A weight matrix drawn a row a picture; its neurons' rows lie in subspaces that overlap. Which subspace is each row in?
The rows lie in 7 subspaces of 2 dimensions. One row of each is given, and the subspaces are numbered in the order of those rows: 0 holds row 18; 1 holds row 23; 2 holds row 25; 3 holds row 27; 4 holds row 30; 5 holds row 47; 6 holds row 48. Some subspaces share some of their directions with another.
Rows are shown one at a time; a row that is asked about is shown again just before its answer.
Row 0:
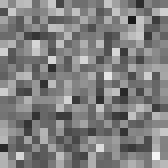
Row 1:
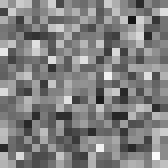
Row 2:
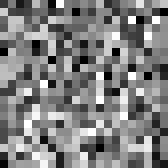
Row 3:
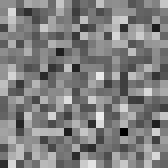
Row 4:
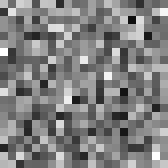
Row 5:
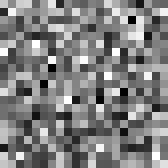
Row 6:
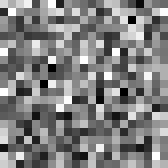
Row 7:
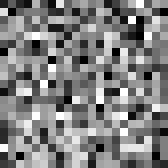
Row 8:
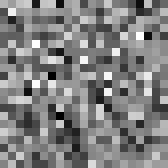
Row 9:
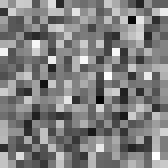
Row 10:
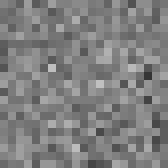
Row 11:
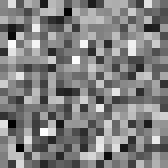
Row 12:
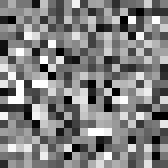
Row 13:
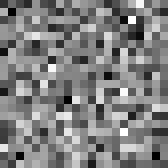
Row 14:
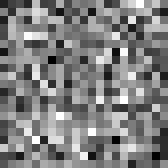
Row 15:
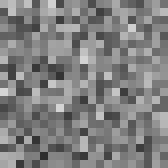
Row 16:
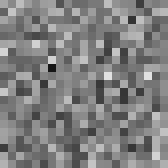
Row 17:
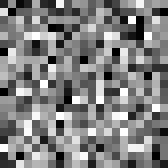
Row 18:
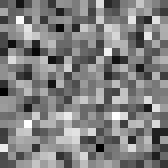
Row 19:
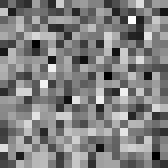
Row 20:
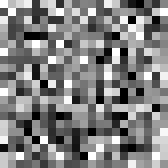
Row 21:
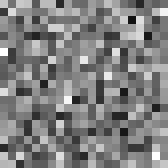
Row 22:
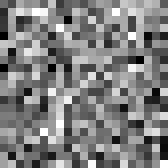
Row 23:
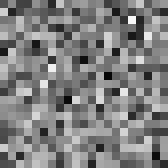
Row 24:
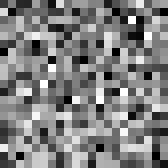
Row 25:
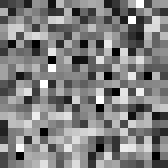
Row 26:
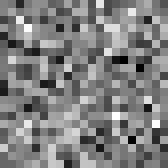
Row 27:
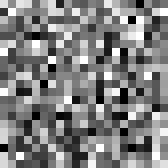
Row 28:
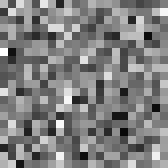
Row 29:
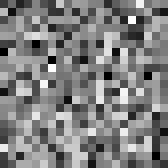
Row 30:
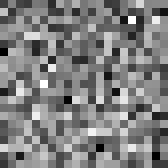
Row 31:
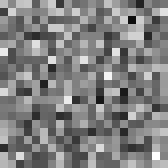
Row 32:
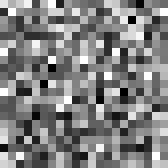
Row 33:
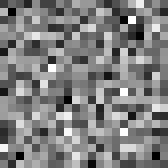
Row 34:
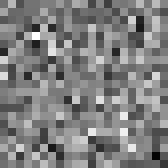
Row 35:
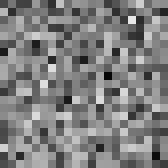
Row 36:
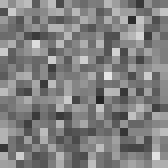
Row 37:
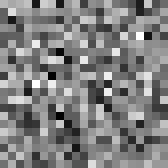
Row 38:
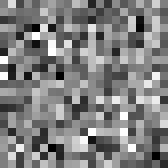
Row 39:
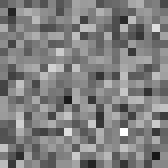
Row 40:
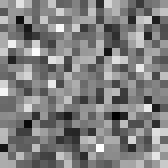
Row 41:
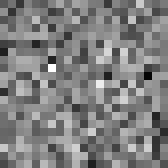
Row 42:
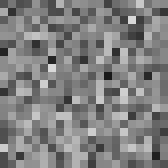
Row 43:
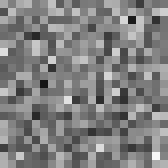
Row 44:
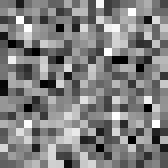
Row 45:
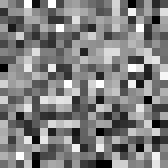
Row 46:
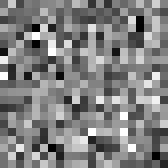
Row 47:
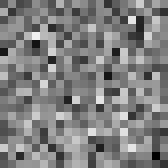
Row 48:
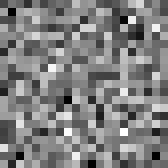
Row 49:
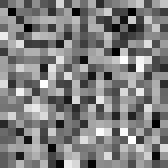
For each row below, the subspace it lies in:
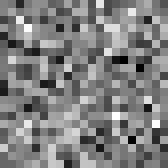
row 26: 0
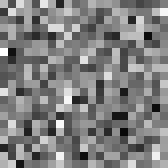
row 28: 2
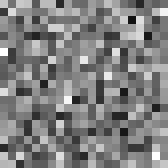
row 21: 2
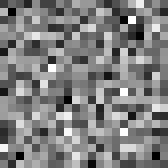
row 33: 6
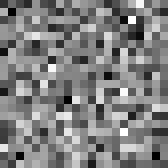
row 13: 6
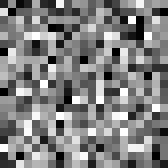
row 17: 2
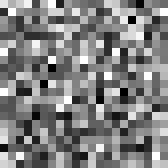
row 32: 5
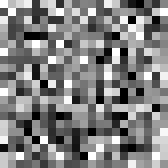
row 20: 1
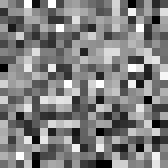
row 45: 3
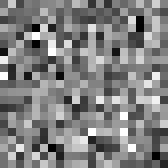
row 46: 5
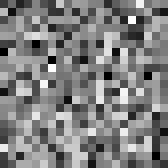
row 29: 3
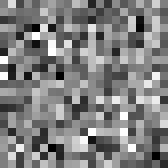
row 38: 5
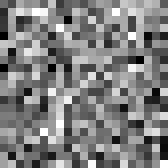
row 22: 1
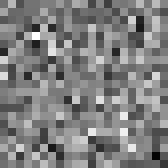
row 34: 5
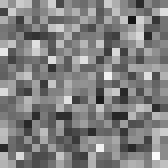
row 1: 0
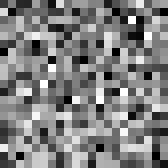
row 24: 1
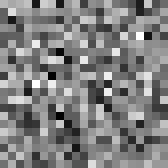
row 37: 4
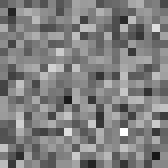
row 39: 6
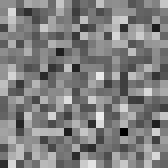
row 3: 6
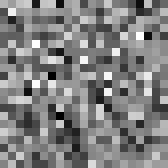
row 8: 4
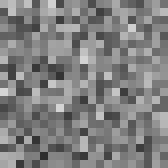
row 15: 5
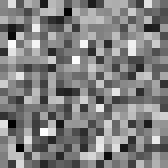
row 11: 2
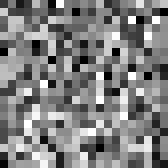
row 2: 6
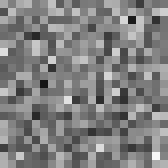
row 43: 4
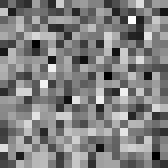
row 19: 1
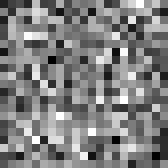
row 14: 1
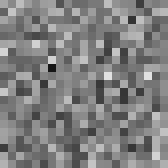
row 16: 3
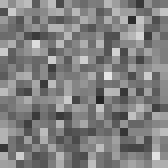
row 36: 4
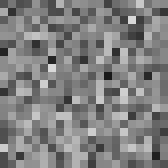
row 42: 3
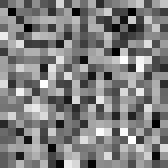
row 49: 0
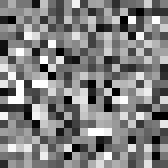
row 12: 4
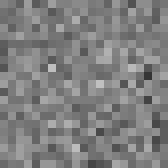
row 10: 3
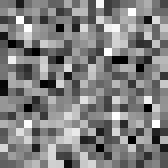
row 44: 0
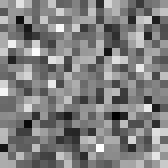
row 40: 0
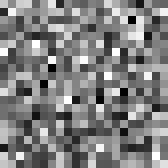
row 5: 1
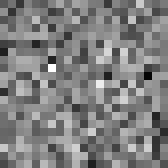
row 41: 3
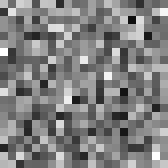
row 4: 2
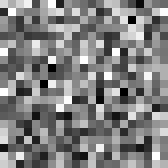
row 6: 5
